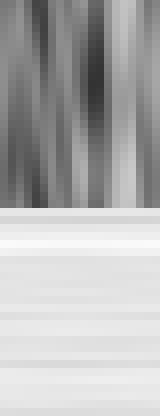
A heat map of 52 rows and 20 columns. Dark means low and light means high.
It is made of 2 by 1 panels. Panel 1,1: middling, streaked downward, strong in contrast. Panel 2,1: very high, streaked across, faint in contrast.
